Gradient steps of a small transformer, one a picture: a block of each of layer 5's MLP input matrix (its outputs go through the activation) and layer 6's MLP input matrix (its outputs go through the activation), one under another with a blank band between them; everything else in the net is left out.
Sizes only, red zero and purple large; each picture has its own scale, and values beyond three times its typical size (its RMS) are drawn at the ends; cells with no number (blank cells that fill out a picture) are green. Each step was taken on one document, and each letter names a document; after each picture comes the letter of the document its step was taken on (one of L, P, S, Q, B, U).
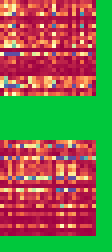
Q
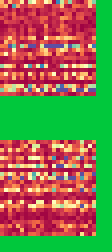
Q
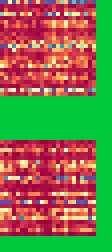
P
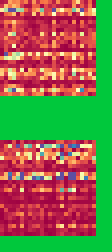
Q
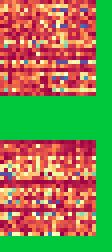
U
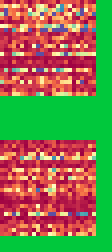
U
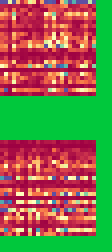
P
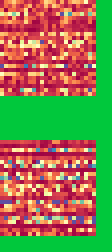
P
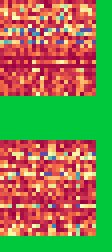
U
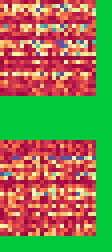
U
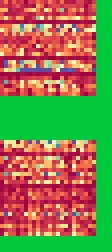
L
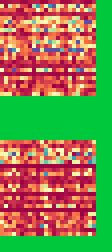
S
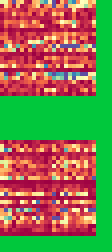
P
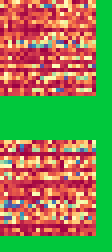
P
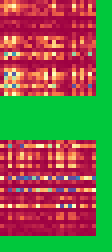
Q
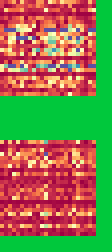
L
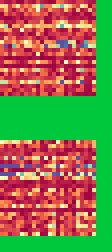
U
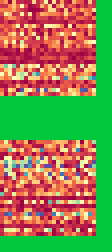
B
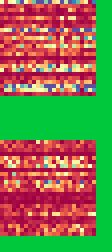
L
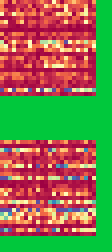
P
